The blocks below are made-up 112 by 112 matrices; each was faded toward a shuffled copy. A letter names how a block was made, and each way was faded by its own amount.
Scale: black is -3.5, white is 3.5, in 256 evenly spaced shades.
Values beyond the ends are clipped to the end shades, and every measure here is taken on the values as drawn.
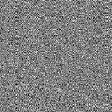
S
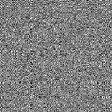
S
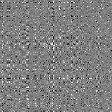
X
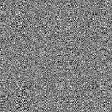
S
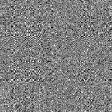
S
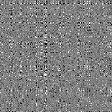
X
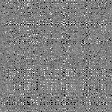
X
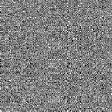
S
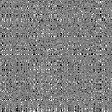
X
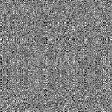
S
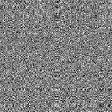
S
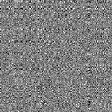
S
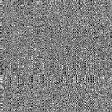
S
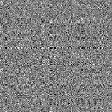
S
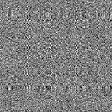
S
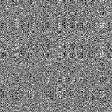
S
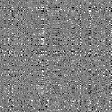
X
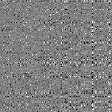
X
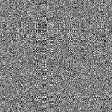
S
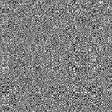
S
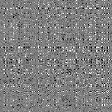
X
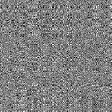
S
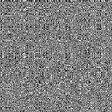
S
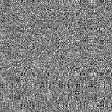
S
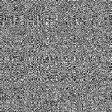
S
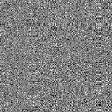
S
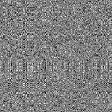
S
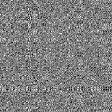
S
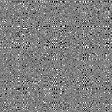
X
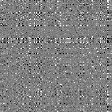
X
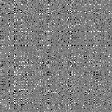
X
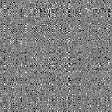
X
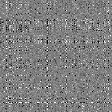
X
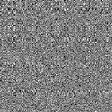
S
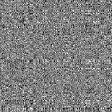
S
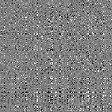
X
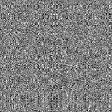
S
